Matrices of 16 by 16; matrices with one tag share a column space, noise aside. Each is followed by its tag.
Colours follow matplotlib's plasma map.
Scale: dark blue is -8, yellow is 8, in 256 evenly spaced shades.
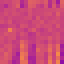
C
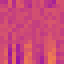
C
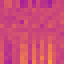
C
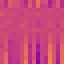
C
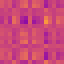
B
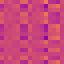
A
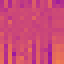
C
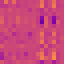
B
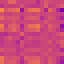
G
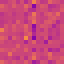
A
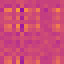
G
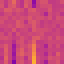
C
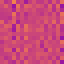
A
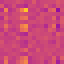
G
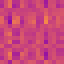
B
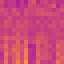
C
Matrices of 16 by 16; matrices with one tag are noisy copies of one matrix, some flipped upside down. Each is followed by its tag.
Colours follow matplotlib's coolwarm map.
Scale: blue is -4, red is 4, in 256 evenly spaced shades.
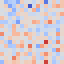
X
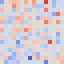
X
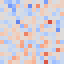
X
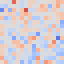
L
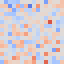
X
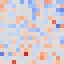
L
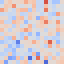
X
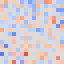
L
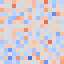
X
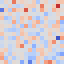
L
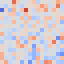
L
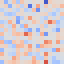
X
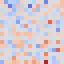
X
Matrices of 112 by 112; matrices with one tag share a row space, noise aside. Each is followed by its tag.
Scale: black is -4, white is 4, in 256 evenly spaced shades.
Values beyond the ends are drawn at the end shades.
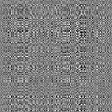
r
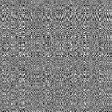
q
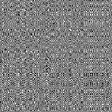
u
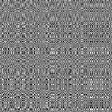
u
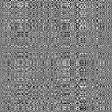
r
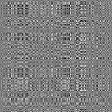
r
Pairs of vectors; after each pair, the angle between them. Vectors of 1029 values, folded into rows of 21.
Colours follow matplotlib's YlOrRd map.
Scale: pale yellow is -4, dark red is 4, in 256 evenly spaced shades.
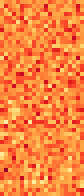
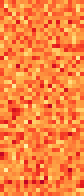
nearly opposite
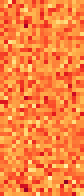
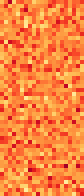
nearly opposite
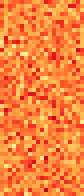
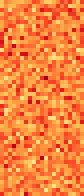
nearly opposite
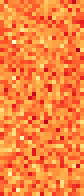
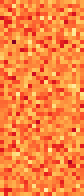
partly opposed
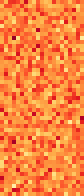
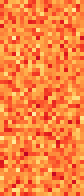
nearly opposite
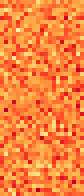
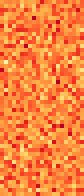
partly opposed
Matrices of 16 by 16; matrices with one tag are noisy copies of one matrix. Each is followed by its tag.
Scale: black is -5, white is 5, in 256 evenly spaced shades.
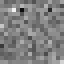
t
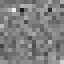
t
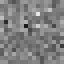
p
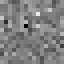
p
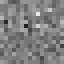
p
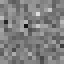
p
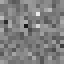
p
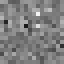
p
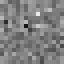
p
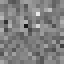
p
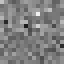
p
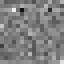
t
